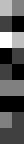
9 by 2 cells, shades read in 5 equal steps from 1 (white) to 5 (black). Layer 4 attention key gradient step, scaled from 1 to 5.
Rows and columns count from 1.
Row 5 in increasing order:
4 5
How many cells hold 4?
6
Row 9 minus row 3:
3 2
